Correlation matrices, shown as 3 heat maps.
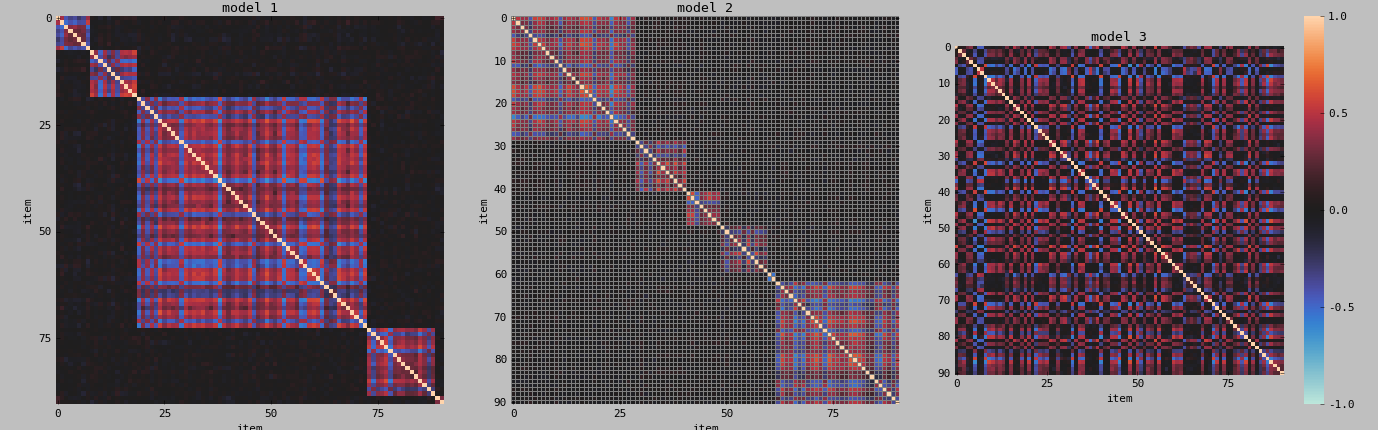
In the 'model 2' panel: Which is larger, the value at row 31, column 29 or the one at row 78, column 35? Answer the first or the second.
the first
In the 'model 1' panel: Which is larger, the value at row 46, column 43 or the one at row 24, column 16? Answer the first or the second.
the second
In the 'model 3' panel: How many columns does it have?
91
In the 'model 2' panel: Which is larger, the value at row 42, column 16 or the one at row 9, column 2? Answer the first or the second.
the second
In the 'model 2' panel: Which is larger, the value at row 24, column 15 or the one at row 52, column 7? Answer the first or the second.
the first
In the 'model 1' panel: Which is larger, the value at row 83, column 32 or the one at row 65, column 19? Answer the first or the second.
the second
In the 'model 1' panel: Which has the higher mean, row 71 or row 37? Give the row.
37
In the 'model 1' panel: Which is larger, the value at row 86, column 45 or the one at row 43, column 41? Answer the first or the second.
the second
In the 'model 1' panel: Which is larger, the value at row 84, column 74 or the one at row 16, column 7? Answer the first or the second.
the second
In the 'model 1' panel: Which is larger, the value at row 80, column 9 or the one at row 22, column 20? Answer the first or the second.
the second
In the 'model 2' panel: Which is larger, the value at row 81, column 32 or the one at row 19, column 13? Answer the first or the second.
the first
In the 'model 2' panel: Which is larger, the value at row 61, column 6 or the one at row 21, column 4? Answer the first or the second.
the first
